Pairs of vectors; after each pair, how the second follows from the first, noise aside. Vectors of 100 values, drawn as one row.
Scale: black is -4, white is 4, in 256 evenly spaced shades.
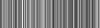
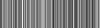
copied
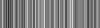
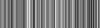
reversed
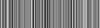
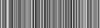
copied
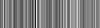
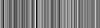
sign-scrambled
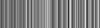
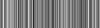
shuffled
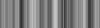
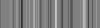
partly zeroed
